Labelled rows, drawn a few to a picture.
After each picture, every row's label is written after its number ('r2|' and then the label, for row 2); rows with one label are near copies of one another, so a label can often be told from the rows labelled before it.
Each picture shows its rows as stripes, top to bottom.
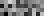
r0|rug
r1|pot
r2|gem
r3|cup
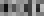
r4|gem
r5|cup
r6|cup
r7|gem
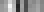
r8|rug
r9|rug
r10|rug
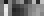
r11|cup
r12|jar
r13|jar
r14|jar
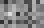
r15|cup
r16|gem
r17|gem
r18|rug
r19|gem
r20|pot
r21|gem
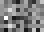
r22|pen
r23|gem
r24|rug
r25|gem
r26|jar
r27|cup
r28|rug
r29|cup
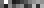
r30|jar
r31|cup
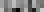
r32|gem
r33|gem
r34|pen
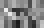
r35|gem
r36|gem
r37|jar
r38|rug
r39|gem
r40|pen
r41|pen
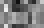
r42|pen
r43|jar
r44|jar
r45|gem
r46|gem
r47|gem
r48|jar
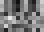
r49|pen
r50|pen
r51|pen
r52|cup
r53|rug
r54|gem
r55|jar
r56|cup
